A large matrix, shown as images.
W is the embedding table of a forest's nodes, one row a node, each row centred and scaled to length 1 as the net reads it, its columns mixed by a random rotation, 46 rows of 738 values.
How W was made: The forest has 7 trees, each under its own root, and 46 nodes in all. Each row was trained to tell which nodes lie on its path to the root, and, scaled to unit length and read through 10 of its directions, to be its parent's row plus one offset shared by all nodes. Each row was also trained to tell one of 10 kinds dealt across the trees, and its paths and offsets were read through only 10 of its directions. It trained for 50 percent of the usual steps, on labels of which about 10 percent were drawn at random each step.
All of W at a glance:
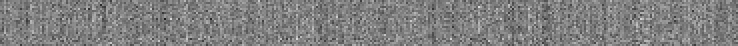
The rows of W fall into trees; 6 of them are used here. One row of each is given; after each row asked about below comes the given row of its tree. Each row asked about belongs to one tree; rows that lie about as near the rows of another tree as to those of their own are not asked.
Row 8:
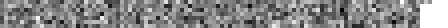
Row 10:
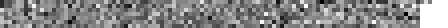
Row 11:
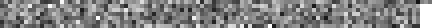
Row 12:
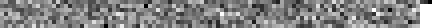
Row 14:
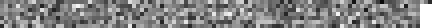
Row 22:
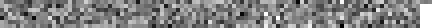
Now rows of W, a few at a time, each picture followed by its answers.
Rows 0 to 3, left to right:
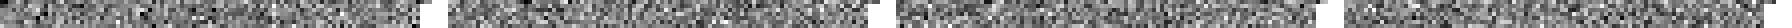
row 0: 10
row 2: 10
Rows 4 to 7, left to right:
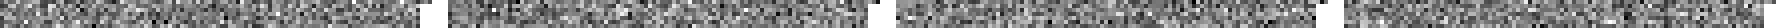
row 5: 14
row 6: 12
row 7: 8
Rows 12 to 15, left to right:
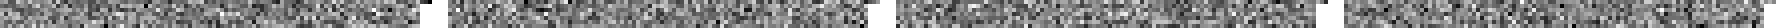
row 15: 8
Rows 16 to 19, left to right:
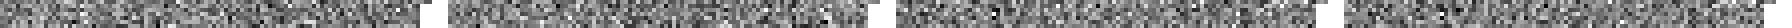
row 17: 12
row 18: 22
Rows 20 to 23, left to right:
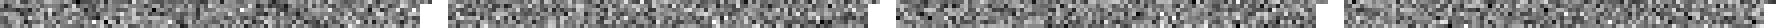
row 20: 12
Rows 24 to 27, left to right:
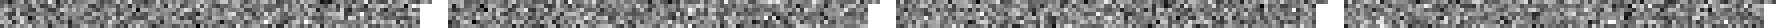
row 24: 22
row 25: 11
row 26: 8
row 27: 8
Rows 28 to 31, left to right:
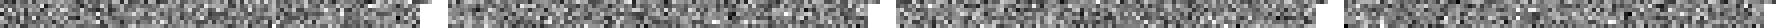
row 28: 10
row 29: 8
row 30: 10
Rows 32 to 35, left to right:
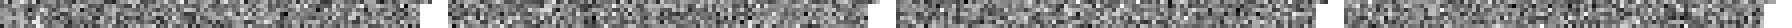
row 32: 8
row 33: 10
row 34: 14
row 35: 11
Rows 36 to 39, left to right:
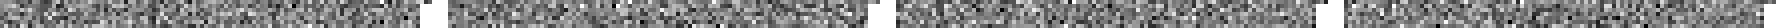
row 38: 8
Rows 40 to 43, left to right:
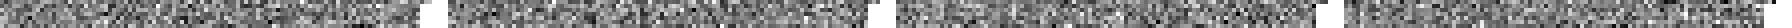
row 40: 10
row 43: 22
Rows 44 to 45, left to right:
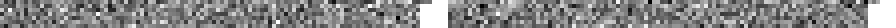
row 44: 10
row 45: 11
